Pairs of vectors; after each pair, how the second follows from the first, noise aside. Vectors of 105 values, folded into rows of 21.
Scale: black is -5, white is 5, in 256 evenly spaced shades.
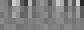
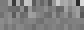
sign-scrambled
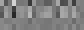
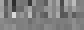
sign-scrambled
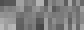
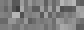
wrapped around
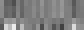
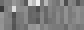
wrapped around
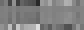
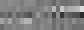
wrapped around
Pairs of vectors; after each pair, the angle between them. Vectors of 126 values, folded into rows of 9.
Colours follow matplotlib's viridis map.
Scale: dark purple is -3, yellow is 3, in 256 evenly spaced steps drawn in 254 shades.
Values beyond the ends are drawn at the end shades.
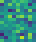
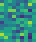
nearly opposite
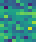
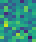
orthogonal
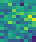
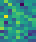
partly aligned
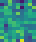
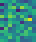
orthogonal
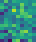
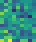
nearly opposite
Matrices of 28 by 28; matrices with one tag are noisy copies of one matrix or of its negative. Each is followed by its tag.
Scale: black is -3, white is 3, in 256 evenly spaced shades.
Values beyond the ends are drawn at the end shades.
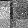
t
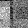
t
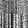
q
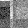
t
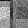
t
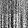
q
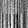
q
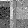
t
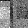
t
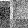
t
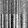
q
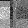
t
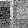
t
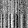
q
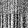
q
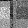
t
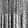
q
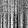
q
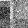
t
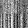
q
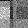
t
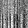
q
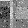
t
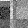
t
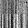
q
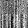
q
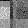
t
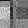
t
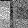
t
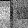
t
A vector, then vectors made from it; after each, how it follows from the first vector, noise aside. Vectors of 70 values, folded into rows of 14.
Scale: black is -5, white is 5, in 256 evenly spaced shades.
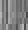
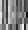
scaled up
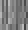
copied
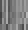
negated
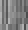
copied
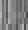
copied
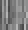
negated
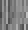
negated
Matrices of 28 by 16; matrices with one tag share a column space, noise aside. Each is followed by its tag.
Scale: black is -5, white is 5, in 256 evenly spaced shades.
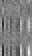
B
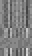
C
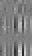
B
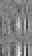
B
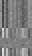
C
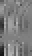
B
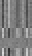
C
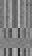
C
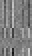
C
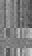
C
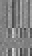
C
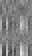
B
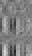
B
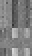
C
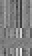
C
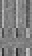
C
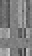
C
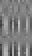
B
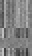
C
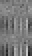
B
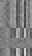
C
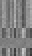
C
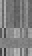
C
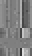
C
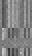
C
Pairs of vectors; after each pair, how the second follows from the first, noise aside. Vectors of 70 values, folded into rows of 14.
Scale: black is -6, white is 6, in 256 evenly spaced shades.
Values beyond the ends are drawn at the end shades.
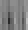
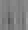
shrunk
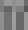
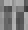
scaled up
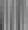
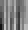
scaled up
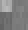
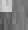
scaled up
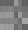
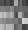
scaled up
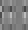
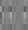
shrunk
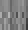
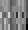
scaled up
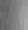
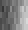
scaled up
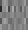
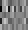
scaled up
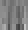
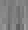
shrunk
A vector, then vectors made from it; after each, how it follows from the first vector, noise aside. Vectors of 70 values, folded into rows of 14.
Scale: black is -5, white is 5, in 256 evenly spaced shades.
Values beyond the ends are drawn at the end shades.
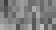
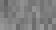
shrunk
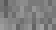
shrunk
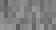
shrunk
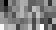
scaled up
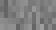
shrunk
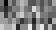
scaled up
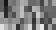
scaled up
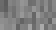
shrunk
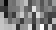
scaled up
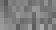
shrunk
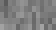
shrunk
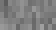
shrunk
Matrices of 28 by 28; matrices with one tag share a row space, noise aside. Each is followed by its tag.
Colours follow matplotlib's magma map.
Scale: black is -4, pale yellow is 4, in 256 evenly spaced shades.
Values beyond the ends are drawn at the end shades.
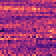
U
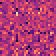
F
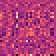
F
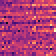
U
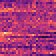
U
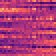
U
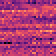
U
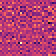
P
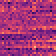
U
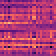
U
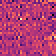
P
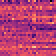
U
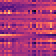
U
